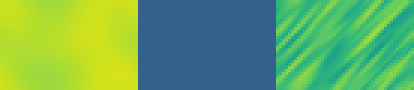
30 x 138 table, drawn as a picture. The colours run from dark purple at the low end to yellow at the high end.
The table splits into one row of 3 panels. Panel 1,1: very high, smooth, faint in contrast. Panel 1,2: low, flat. Panel 1,3: high, slanting up to the right.
